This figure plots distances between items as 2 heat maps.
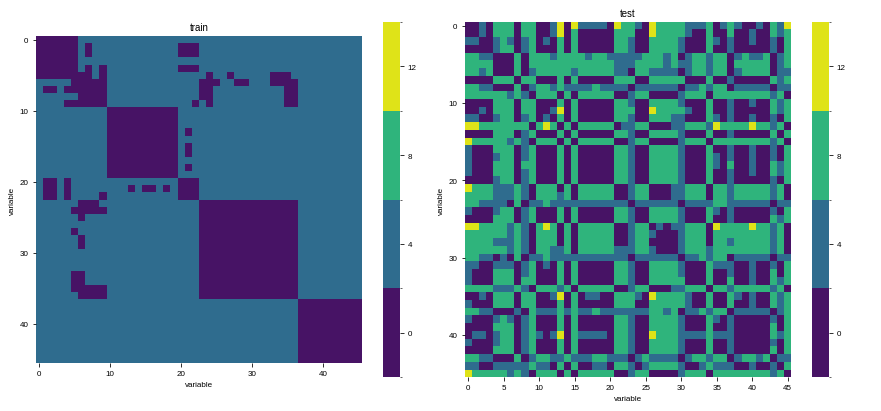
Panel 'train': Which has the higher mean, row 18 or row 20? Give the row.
20
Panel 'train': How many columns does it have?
46
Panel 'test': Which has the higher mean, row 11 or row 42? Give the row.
11
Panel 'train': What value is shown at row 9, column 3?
4
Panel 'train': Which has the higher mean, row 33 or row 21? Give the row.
21
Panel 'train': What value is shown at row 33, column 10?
4
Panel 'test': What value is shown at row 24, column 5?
8
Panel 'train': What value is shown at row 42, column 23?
4
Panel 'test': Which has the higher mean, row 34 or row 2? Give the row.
34
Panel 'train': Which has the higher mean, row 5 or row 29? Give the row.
5
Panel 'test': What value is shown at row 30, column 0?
8
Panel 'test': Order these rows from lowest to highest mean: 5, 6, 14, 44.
14, 44, 6, 5
